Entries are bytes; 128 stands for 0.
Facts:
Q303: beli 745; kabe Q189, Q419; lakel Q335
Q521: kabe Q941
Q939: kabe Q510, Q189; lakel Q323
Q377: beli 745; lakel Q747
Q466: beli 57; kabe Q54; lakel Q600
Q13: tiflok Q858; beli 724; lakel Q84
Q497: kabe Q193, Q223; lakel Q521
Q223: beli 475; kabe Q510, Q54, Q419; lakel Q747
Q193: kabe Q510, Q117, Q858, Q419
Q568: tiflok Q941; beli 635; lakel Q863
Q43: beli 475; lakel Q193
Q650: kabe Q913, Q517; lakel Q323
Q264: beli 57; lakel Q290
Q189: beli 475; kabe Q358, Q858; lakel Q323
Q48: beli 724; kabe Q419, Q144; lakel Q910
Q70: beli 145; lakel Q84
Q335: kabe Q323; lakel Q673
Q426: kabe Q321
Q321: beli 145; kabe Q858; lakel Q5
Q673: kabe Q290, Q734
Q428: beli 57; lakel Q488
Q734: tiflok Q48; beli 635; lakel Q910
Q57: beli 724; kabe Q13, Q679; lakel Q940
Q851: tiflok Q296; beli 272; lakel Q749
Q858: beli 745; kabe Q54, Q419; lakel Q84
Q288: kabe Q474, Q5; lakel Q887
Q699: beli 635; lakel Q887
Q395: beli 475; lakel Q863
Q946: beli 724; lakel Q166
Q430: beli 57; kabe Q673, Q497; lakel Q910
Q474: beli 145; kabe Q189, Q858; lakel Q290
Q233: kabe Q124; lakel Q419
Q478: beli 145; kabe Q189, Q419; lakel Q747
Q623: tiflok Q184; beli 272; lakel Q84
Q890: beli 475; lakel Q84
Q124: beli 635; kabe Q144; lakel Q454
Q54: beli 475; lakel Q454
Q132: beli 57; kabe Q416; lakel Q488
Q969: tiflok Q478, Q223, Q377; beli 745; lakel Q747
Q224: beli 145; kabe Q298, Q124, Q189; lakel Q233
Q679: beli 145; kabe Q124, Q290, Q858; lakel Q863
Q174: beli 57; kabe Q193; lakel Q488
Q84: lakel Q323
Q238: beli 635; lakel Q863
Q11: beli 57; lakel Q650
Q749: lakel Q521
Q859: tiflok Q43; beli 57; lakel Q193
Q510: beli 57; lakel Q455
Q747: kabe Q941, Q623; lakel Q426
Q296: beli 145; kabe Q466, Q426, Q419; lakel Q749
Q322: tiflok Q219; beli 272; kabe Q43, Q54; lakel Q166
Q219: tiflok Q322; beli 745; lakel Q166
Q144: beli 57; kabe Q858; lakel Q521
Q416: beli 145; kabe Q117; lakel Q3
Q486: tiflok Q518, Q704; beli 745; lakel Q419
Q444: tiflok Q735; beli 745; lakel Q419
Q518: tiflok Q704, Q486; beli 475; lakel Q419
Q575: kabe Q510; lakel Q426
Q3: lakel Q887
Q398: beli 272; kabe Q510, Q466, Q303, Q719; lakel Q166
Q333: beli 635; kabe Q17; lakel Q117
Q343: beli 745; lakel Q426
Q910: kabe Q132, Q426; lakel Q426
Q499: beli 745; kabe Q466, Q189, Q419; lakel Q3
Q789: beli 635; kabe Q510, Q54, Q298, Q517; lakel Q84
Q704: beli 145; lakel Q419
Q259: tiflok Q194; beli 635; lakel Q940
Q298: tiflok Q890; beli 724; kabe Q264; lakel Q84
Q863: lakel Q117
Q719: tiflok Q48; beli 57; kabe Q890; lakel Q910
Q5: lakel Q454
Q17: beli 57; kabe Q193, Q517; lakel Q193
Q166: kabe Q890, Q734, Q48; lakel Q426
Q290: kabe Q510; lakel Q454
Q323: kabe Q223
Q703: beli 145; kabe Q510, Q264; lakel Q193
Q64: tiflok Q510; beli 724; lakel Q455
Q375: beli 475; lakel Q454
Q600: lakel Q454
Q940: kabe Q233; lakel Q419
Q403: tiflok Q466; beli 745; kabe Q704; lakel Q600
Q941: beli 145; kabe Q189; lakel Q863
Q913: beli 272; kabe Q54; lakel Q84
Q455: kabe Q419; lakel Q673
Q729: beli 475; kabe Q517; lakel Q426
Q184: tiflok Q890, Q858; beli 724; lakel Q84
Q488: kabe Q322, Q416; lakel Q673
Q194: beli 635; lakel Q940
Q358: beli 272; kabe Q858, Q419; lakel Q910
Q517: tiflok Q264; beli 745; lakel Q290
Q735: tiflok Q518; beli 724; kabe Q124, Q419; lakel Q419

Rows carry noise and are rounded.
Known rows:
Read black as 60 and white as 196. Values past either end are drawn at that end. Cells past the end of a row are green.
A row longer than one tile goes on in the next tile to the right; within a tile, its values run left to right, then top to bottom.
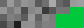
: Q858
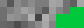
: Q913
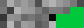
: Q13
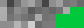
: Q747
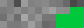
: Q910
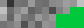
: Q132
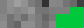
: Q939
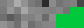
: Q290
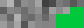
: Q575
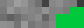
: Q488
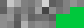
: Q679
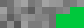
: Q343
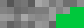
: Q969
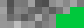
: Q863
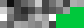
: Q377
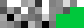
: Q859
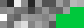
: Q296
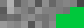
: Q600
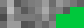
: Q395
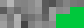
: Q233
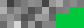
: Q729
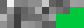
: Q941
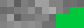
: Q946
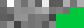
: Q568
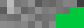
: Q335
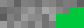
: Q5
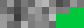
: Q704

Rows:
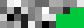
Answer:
Q43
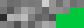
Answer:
Q403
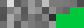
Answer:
Q184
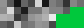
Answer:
Q223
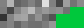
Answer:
Q259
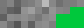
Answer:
Q486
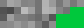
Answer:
Q64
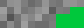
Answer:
Q699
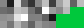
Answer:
Q734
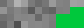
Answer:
Q303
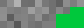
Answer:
Q333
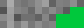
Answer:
Q57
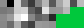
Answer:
Q719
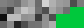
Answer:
Q623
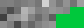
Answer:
Q444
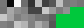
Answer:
Q48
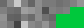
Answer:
Q703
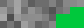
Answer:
Q789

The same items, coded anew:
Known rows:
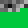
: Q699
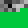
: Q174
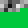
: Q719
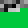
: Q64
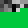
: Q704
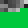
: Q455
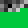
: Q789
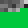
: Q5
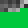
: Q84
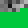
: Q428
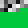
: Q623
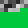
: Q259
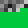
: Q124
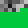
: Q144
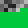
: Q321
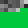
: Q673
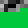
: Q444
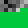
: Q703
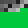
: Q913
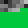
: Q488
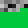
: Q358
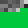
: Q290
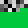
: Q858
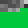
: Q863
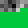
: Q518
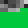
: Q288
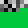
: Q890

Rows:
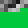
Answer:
Q851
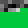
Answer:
Q735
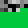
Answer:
Q48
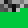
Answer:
Q941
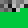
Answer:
Q510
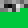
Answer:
Q343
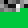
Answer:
Q398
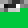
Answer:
Q969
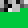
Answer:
Q13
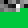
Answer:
Q322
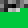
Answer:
Q57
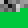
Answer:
Q729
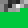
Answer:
Q859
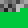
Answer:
Q54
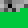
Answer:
Q430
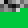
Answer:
Q478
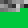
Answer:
Q426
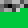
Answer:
Q377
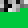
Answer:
Q184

